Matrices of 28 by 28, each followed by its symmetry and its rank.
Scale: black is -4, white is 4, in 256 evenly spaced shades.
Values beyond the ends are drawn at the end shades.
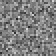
antisymmetric, full rank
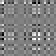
symmetric, rank one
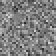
antisymmetric, full rank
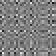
antisymmetric, rank two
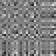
antisymmetric, rank two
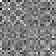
symmetric, rank three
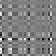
neither, rank one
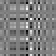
neither, rank one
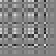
symmetric, rank one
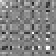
symmetric, rank three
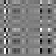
neither, rank one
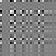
symmetric, rank one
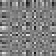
antisymmetric, rank two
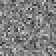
antisymmetric, full rank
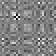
symmetric, rank three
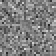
antisymmetric, full rank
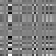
neither, rank one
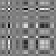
symmetric, rank one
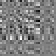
antisymmetric, rank two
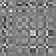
symmetric, rank three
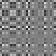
symmetric, rank one
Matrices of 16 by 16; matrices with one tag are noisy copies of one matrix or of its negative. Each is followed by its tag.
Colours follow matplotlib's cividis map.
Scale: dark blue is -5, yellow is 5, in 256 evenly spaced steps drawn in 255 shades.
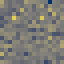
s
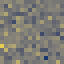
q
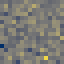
q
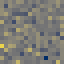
q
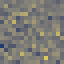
q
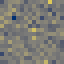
s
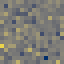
q
